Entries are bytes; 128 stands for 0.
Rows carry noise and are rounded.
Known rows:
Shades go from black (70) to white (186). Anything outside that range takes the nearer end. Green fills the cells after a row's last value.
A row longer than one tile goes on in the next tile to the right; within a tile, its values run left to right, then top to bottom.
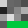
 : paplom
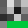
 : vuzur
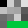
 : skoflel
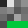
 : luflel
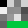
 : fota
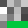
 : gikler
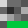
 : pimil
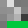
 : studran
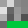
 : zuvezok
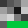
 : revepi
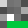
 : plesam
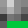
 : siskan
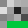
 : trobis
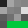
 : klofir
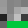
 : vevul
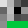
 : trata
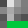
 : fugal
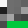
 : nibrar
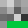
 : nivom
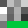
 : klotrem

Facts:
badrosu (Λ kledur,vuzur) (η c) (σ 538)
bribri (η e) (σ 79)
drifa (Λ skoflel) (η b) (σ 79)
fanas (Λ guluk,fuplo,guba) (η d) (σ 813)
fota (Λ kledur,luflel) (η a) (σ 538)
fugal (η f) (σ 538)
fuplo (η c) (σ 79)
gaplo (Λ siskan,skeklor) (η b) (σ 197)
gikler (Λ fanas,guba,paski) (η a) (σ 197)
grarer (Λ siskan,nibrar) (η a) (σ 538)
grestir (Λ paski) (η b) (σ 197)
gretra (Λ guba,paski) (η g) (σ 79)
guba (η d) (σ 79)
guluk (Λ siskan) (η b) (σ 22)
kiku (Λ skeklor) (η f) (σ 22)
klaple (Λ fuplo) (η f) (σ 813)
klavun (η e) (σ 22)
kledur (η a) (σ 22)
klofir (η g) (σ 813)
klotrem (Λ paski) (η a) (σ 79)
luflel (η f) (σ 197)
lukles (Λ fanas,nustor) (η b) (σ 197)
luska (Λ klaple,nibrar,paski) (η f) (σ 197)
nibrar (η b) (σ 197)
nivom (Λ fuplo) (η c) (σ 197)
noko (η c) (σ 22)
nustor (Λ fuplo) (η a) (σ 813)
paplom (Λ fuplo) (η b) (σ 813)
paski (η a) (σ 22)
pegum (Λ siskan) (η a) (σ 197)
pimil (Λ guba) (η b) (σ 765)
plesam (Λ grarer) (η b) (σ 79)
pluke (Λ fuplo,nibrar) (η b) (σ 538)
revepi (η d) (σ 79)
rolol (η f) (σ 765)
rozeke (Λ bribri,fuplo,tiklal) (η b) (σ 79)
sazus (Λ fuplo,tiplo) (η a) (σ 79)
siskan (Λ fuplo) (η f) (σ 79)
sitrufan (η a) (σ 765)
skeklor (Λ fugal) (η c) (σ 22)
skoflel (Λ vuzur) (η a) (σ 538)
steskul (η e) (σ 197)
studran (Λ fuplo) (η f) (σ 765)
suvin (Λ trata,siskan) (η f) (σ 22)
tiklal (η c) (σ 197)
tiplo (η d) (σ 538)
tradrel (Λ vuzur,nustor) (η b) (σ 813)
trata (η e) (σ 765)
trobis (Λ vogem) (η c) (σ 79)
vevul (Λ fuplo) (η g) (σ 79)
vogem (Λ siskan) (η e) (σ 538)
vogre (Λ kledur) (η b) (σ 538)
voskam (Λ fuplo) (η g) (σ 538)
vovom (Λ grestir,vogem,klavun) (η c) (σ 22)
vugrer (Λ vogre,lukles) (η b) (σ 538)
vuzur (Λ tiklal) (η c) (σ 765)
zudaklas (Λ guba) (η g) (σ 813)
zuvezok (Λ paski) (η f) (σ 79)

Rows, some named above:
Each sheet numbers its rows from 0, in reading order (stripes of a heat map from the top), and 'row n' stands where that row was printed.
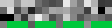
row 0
fuplo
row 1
rozeke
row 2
kiku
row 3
bribri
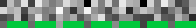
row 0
nustor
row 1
kiku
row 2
vovom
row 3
fota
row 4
skeklor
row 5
kledur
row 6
tiplo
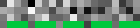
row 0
kiku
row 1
fota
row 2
badrosu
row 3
vogre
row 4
fanas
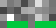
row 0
gaplo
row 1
suvin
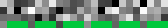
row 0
bribri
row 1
paski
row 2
drifa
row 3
steskul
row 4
fota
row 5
sitrufan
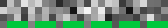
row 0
nustor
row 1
luska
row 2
revepi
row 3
sazus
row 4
guba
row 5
guluk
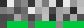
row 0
luflel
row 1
nustor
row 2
noko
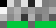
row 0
sitrufan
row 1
rolol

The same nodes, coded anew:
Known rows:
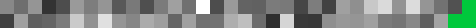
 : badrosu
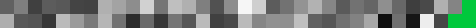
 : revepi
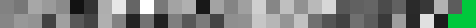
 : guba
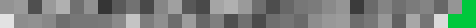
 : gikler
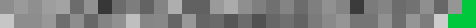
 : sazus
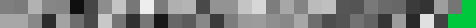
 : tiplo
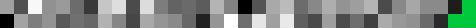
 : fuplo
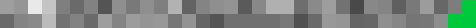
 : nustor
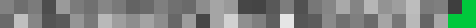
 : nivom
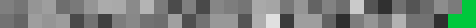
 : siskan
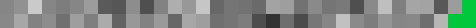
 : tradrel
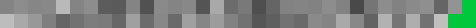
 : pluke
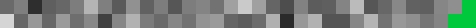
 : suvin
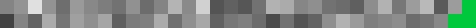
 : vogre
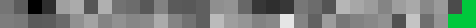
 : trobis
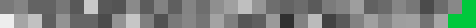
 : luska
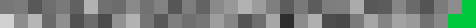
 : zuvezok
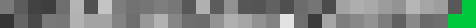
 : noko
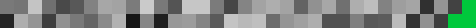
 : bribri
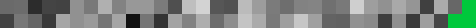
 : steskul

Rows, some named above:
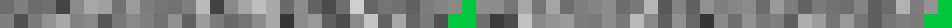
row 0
rolol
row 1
sitrufan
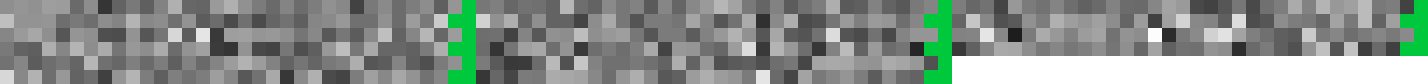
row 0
sazus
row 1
zuvezok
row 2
nivom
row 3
fota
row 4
fugal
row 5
luflel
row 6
zuvezok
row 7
noko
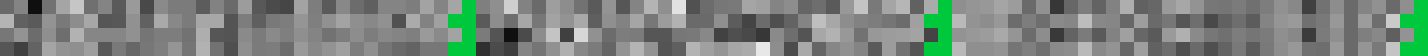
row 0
gaplo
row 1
drifa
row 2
sazus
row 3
klofir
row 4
skeklor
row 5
sazus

